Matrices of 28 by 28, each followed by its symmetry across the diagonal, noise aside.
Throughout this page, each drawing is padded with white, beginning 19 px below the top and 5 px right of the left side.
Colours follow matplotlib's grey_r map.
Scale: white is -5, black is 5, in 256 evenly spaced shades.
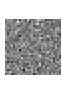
neither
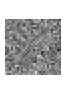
antisymmetric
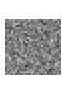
antisymmetric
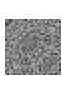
symmetric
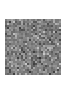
antisymmetric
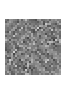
symmetric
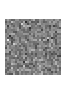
antisymmetric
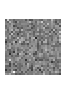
neither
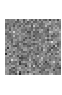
neither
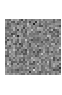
neither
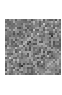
symmetric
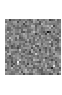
antisymmetric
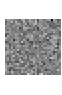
neither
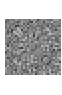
symmetric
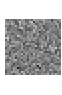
neither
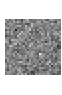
symmetric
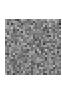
neither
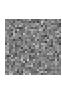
antisymmetric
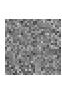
antisymmetric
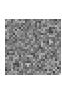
symmetric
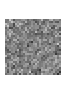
symmetric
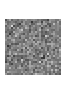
symmetric
